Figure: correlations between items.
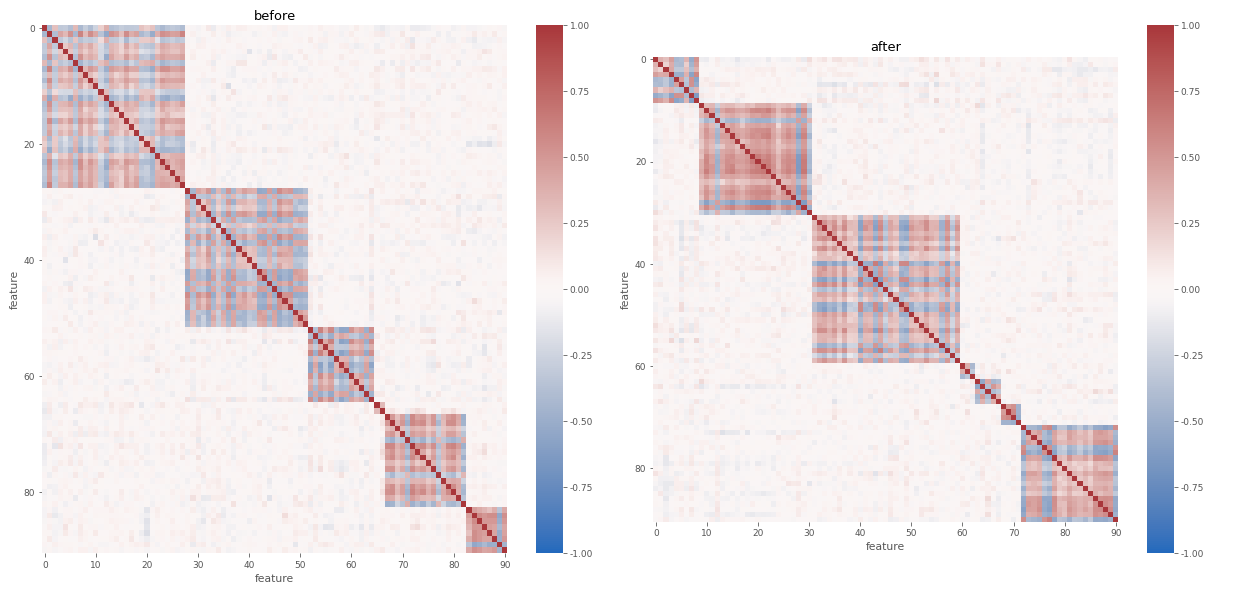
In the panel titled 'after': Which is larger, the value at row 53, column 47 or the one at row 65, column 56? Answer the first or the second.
the first
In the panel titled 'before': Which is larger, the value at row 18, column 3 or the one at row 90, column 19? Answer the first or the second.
the first
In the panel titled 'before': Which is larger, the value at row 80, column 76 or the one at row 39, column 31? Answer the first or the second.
the first
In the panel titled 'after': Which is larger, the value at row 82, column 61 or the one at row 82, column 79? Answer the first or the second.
the second
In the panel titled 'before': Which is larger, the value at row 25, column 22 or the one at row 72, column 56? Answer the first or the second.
the first
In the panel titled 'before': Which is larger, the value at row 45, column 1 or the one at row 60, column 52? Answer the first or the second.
the second
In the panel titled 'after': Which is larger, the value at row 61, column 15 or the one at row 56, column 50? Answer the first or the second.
the first
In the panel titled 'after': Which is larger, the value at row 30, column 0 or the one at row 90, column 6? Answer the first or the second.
the first
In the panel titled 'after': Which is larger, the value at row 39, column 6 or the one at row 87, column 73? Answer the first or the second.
the second
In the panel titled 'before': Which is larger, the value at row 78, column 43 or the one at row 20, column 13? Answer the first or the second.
the first
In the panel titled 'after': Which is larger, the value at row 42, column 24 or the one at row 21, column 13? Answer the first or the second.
the second
